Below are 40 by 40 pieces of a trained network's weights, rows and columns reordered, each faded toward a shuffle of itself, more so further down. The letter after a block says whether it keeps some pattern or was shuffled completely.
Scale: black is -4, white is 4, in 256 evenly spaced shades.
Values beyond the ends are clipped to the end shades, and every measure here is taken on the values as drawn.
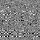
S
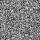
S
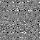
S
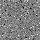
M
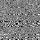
S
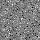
M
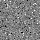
M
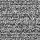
S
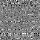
S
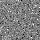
M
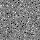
M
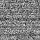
S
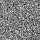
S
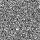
S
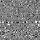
S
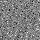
M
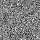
M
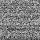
S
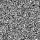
M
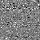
S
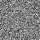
M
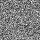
M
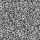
M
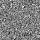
S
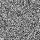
M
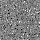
M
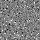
M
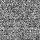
S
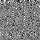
S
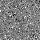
M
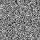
S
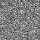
S
